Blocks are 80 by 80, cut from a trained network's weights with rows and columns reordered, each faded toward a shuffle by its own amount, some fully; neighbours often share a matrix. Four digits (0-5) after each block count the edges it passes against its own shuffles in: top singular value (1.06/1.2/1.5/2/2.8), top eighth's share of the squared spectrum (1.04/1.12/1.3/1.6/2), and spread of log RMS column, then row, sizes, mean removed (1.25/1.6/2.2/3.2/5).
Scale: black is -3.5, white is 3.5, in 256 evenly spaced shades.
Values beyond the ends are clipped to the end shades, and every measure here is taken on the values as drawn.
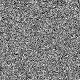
2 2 0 0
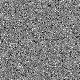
0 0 0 0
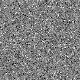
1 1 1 0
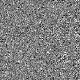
3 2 2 0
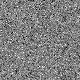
0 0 0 0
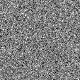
2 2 0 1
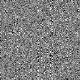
3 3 3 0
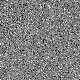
0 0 0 0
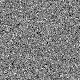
0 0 0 0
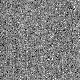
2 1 0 0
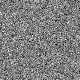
1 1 0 0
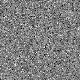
2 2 1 0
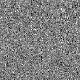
3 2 2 0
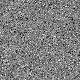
0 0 0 0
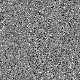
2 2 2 0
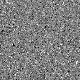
1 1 1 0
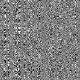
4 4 4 1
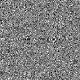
3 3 2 1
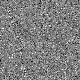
2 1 1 0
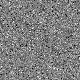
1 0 0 0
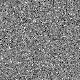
1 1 0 0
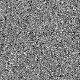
2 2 1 0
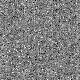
1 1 0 0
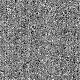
2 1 0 0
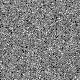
1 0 0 0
